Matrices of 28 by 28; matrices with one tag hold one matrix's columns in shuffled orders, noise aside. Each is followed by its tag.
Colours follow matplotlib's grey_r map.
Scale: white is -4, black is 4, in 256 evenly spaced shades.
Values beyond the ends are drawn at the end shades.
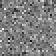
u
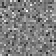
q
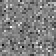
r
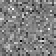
u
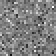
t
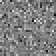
q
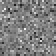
u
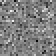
q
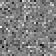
r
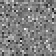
u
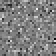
u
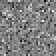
q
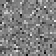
t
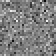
q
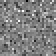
q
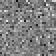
q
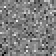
t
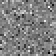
t
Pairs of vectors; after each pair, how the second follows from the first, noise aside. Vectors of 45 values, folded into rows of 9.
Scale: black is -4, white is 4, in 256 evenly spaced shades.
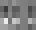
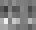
copied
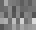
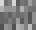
wrapped around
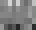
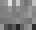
copied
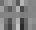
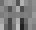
copied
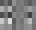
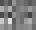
copied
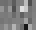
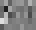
wrapped around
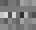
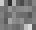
wrapped around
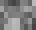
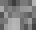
copied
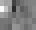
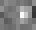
wrapped around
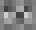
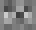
copied
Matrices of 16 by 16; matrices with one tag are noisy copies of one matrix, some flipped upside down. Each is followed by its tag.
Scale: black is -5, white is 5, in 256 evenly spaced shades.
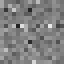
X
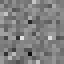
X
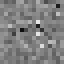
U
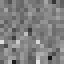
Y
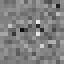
U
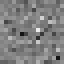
U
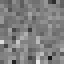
Y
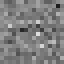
U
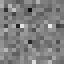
X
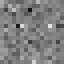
X
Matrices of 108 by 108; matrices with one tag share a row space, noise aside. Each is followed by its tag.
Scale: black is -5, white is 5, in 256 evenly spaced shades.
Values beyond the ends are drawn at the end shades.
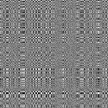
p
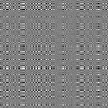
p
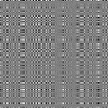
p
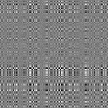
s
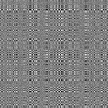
s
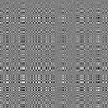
p
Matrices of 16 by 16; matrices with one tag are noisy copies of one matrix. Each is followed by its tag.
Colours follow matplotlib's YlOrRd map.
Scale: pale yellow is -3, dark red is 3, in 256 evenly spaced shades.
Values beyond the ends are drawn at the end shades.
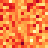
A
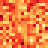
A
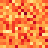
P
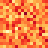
P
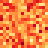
A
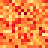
P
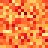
P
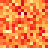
P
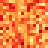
A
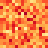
P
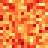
A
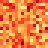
A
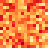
A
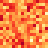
A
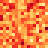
A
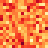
A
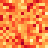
A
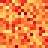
P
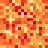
P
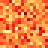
P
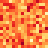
A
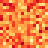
A
